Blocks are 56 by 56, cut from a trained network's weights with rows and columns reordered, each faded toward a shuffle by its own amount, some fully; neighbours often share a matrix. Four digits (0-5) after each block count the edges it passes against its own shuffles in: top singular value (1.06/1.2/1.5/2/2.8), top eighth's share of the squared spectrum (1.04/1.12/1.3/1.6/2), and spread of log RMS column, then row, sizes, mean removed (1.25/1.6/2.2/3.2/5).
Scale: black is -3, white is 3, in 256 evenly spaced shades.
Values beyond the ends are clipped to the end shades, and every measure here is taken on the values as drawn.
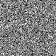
0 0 0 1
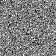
0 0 0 0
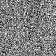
2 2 0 1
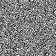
0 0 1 0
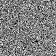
0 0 0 0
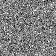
0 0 0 0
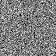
0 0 0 0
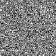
2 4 1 2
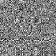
3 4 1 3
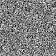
2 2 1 0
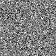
1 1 0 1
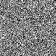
2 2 0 0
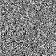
3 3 0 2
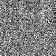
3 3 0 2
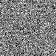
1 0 0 0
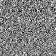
2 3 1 2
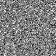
2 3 1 1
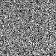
2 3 2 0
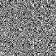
3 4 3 2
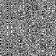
3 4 3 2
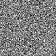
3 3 0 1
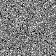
0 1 0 0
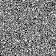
1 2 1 1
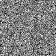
1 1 0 0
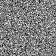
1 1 0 0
